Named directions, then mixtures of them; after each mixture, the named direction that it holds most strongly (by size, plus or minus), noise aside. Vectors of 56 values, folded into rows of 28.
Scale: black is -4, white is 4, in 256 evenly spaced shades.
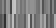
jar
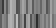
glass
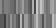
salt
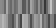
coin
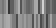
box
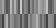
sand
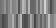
coin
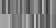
box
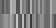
glass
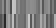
jar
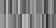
coin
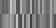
glass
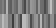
coin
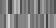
box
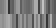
box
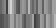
box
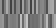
sand
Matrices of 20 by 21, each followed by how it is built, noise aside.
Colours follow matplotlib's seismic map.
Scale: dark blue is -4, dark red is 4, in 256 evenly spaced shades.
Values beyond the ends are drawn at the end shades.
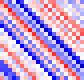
Toeplitz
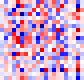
low rank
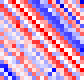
Toeplitz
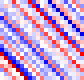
Toeplitz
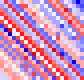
Toeplitz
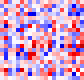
low rank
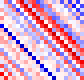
Toeplitz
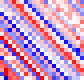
Toeplitz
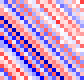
Toeplitz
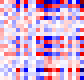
low rank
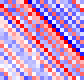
Toeplitz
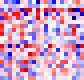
low rank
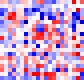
low rank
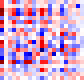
low rank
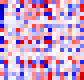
low rank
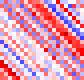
Toeplitz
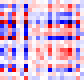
low rank
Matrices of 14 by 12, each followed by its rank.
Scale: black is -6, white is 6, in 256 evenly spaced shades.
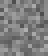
full rank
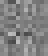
two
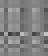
one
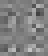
two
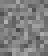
full rank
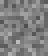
full rank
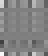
one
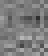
two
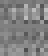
two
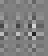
one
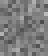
full rank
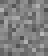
full rank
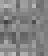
two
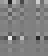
one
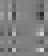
one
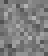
full rank
